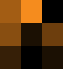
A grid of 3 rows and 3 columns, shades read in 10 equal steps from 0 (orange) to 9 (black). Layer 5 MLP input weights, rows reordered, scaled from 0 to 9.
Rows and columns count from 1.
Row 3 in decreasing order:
9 8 7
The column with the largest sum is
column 3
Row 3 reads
7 9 8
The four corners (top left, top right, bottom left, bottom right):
3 9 7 8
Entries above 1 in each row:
2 3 3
